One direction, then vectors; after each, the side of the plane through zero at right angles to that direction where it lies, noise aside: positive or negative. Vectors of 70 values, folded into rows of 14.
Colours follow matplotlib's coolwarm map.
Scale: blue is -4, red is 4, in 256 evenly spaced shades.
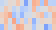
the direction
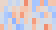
negative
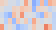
negative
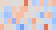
negative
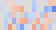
negative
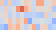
negative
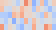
negative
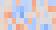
positive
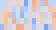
positive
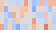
negative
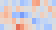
positive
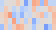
positive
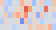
negative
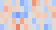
positive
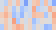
positive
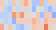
negative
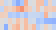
negative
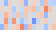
positive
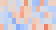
negative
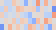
positive
